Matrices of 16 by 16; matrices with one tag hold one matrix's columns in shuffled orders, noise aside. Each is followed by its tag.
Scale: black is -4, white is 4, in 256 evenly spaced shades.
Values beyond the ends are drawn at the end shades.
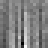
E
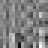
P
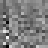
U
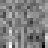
P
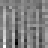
E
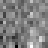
P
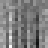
E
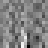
P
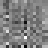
U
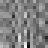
P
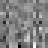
P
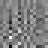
U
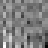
P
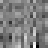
P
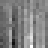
E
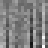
E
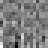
P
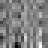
P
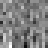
P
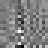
U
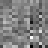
U
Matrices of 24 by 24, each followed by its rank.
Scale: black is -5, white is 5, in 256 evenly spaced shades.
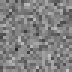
full rank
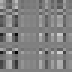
one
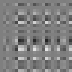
one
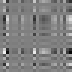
one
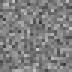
full rank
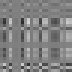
one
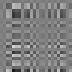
one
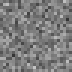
full rank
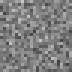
full rank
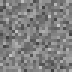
full rank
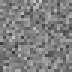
full rank
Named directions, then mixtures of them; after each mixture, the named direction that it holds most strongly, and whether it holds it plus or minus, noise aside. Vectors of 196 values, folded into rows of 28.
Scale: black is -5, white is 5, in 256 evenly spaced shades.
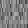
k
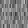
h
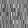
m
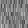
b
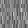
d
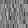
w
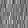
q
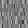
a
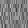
m, minus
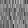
w, plus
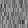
b, plus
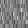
d, plus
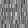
h, minus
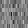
h, plus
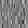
a, plus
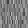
a, plus
